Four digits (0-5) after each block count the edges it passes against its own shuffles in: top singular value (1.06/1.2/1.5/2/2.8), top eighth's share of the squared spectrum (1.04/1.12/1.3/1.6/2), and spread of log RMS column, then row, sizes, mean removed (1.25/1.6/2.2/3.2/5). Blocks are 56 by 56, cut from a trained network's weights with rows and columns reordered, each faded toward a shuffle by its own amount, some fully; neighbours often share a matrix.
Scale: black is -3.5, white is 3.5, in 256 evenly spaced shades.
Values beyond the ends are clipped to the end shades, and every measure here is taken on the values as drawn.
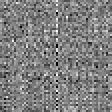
4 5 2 1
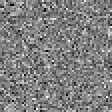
2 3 1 0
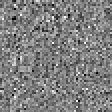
3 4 2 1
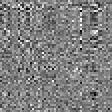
4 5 3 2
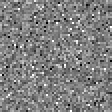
0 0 0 0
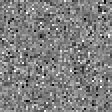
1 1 0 0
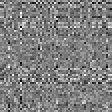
4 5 2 3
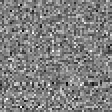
3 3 0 2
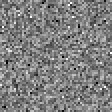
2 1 0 0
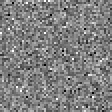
0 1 0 1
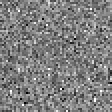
2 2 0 0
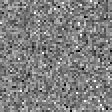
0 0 0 0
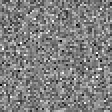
0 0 0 0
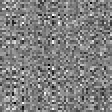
4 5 3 2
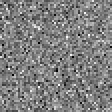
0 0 0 0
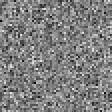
3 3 1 0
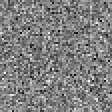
1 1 0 0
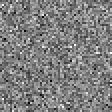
1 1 0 0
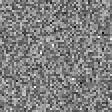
1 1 0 0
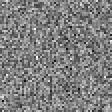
1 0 0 0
